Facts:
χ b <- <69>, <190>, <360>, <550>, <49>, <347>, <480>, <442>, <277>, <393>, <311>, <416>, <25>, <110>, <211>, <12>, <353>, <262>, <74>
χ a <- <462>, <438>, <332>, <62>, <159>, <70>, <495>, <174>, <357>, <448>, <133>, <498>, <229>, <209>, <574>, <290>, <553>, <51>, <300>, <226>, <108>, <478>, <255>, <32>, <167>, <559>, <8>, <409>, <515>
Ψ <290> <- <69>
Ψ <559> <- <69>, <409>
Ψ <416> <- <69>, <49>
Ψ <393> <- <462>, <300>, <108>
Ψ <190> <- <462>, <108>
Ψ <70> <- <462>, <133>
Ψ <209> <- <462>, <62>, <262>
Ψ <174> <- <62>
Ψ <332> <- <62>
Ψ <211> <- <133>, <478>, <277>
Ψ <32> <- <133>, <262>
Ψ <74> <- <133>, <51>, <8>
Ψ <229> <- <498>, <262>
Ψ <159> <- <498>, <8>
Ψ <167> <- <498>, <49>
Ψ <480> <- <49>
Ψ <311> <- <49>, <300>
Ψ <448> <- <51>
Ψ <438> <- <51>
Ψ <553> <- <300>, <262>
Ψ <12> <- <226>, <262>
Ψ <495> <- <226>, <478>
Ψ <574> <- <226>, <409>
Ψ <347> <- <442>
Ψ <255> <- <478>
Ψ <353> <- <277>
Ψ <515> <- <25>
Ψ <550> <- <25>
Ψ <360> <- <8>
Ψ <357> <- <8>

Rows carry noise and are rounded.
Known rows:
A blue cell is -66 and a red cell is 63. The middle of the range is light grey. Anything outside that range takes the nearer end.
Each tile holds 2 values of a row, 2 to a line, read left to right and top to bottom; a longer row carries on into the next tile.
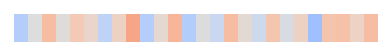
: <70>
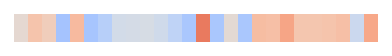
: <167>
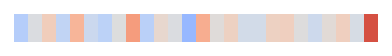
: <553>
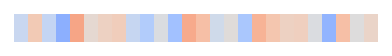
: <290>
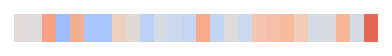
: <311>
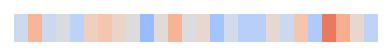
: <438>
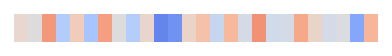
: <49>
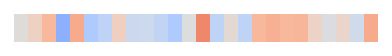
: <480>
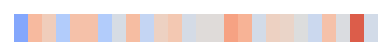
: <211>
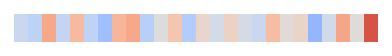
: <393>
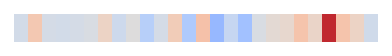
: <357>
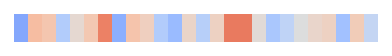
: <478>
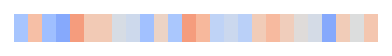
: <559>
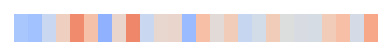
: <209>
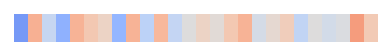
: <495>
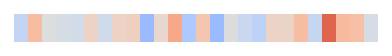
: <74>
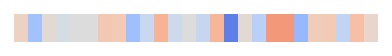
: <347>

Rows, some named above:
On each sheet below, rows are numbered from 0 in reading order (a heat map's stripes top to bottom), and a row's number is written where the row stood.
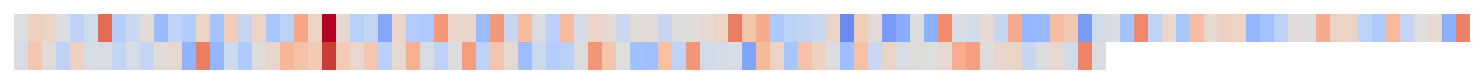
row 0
<8>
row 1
<12>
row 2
<25>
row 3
<300>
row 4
<159>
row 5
<133>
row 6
<255>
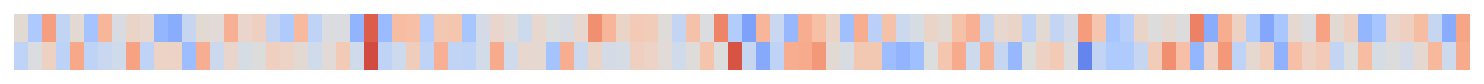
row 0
<300>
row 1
<353>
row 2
<495>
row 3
<262>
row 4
<553>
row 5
<553>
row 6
<62>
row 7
<209>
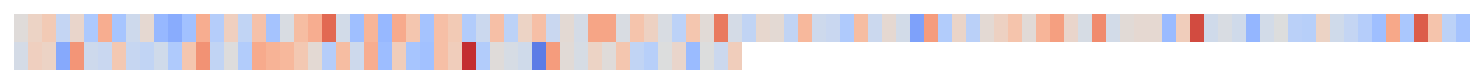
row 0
<498>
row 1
<211>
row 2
<229>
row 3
<51>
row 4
<416>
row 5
<409>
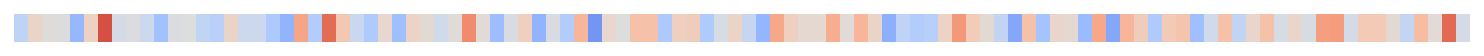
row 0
<51>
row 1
<442>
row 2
<462>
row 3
<211>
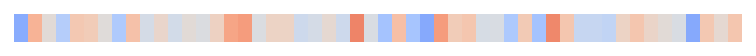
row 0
<255>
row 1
<559>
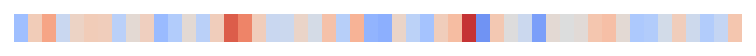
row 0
<277>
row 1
<226>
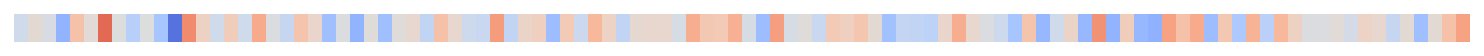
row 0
<69>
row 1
<32>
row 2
<108>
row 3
<574>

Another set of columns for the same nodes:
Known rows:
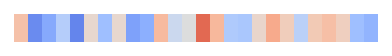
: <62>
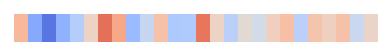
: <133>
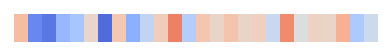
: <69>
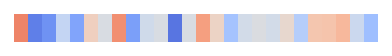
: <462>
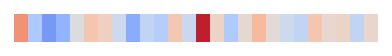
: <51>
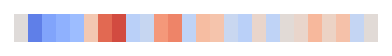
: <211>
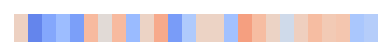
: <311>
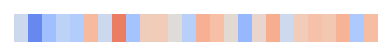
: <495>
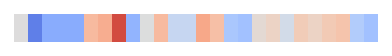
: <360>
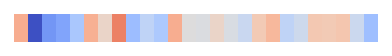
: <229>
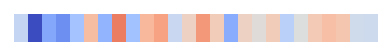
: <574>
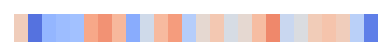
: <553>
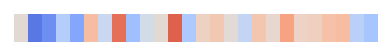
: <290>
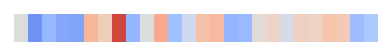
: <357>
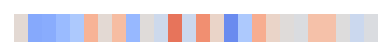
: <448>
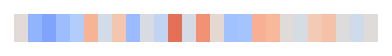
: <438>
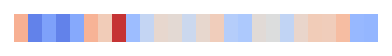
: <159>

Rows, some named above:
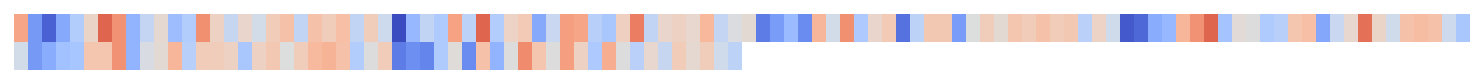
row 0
<133>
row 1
<12>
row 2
<480>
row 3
<32>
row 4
<255>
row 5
<409>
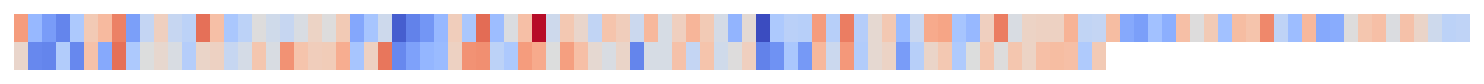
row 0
<8>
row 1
<559>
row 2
<12>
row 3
<347>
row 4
<416>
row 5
<277>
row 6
<480>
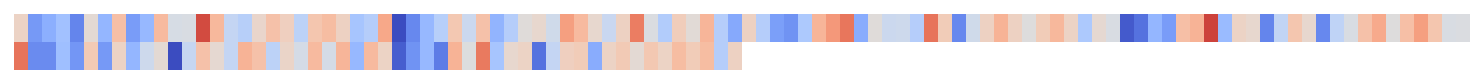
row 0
<62>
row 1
<262>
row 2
<74>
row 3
<70>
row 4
<49>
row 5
<480>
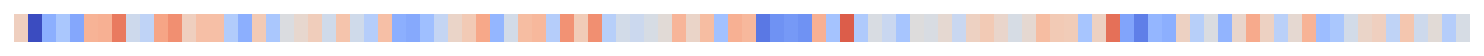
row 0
<353>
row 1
<478>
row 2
<167>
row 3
<442>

